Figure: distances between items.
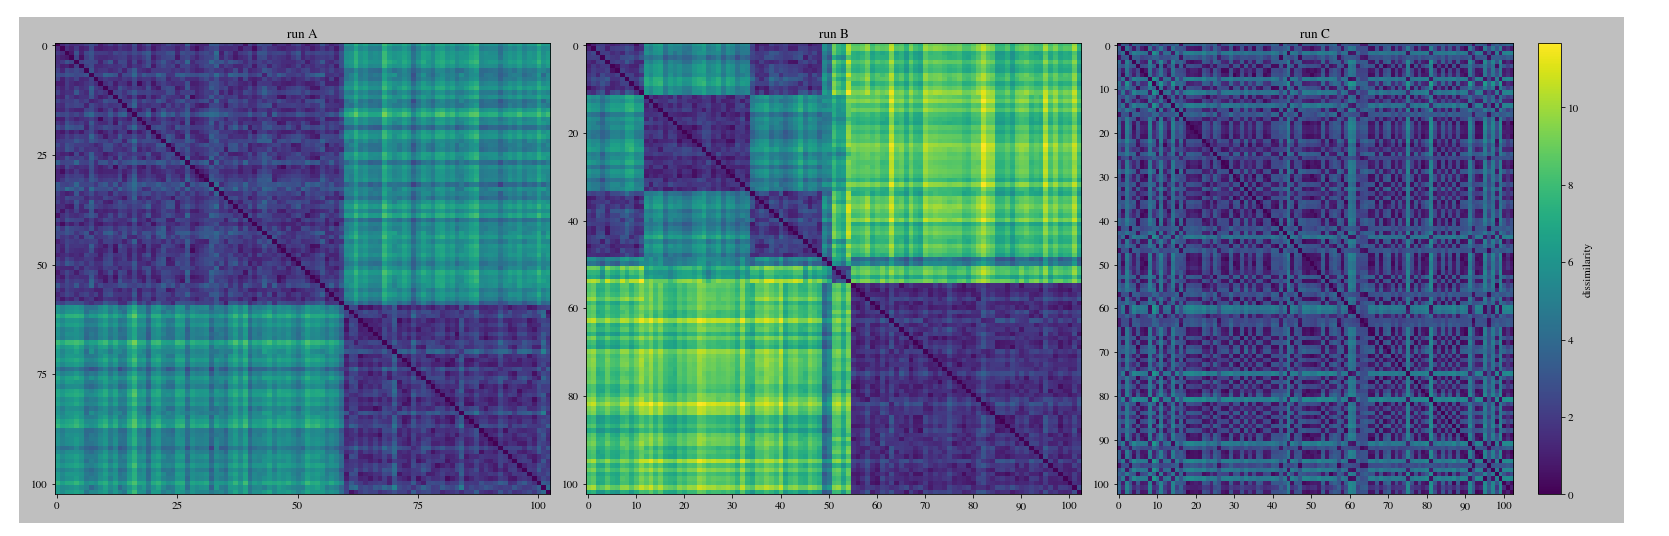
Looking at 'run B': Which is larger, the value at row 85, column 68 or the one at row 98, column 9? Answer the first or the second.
the second
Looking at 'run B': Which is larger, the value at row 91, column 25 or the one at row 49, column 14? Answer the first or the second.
the first
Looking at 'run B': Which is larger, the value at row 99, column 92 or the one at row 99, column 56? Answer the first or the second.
the first
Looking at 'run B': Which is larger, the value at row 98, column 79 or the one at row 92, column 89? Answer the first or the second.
the second
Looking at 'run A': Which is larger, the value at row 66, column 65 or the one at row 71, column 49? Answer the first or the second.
the second
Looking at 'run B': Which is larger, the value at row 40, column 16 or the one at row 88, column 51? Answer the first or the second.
the second
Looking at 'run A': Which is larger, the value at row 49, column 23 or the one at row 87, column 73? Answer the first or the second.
the second
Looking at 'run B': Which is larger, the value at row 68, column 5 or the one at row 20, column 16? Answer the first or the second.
the first
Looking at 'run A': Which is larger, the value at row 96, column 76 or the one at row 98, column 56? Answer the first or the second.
the second
